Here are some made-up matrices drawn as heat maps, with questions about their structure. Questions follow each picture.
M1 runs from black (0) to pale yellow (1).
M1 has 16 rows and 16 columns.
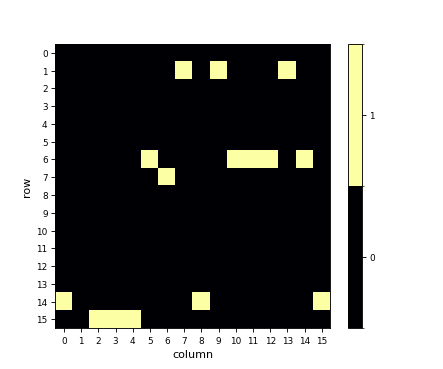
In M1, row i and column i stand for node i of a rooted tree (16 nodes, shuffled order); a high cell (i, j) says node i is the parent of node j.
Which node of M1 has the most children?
6
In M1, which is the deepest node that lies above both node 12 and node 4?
6
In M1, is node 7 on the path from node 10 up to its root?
yes
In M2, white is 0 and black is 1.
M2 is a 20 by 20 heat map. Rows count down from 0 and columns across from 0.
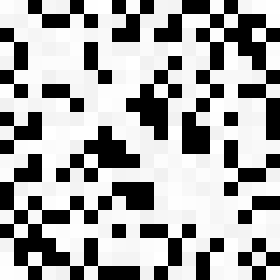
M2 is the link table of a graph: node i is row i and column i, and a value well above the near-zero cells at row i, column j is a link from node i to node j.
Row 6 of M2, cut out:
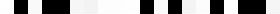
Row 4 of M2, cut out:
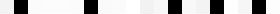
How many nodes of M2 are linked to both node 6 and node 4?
4
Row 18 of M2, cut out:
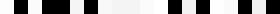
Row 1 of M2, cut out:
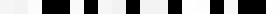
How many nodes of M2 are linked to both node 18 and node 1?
5
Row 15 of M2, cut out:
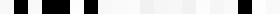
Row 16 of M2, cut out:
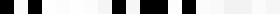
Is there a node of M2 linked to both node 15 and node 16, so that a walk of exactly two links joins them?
no
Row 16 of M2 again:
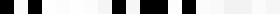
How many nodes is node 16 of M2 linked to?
6
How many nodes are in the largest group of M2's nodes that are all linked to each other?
5
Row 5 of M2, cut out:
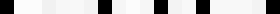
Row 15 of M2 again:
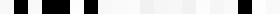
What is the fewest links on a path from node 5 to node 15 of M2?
4
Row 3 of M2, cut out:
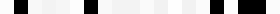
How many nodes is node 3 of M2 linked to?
5
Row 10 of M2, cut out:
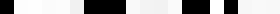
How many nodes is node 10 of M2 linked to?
7
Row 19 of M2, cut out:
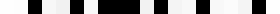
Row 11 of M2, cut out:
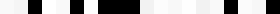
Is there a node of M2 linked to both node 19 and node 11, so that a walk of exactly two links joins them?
yes
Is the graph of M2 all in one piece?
yes
